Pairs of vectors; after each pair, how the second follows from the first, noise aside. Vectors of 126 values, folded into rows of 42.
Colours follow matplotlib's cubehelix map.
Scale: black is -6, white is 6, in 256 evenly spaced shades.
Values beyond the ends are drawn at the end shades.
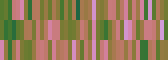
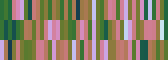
scaled up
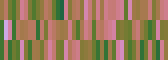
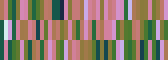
scaled up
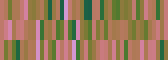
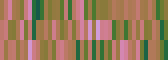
shuffled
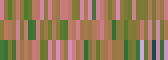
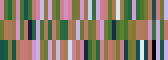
scaled up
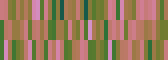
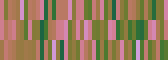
shuffled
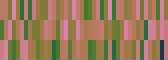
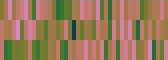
shuffled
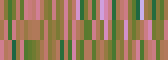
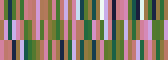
scaled up
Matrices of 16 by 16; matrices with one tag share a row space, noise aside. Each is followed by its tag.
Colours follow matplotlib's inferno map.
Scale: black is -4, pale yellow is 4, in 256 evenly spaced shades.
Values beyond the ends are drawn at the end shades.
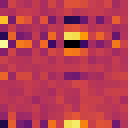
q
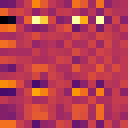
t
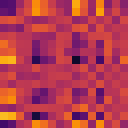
t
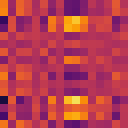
q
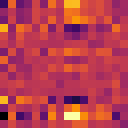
q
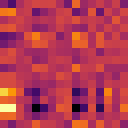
t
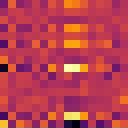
q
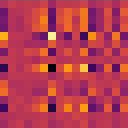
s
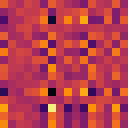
s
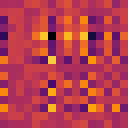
s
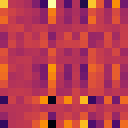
s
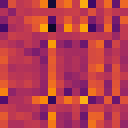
s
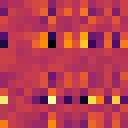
s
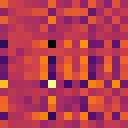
s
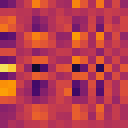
t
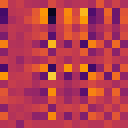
s
